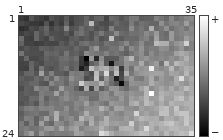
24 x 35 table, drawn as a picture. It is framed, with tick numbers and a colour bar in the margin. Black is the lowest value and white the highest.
Roughest part: centre. Average level on the scale: 50%. Grain: fine. Odd patch: rougher, in the centre. Slope: up to the bottom right. Histogram: bell-shaped. Mirror symmetry: none. Ninth with the lowest average: top left.
